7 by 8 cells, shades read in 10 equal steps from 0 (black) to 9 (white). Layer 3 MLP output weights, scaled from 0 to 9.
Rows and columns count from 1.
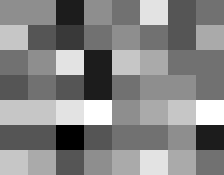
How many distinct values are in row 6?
5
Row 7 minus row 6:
4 3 3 2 2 4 1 3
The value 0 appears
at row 6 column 3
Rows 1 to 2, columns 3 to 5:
1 5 4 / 2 4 5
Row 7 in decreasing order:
8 7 6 6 6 5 4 3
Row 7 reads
7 6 3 5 6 8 6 4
